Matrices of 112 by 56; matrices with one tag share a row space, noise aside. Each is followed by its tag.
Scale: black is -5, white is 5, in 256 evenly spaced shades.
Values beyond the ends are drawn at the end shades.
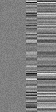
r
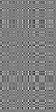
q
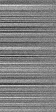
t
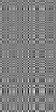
q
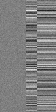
r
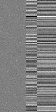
r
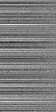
t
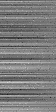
t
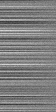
t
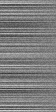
t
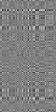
q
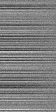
t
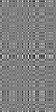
q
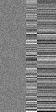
r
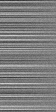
t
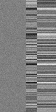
r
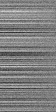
t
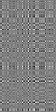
q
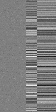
r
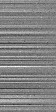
t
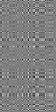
q
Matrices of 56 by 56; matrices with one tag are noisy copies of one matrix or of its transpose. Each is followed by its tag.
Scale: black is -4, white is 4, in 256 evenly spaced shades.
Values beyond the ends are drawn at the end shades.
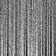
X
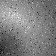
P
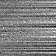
X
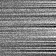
X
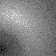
P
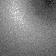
P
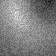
P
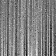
X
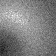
P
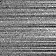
X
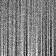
X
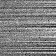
X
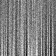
X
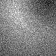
P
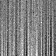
X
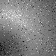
P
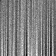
X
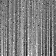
X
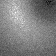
P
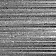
X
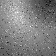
P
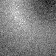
P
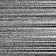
X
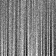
X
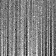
X
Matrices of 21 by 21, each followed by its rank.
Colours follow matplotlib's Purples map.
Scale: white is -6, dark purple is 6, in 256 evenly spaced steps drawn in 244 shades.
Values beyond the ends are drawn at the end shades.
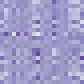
three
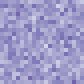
full rank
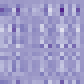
two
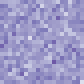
full rank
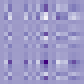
one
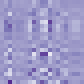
two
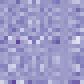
three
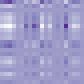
one
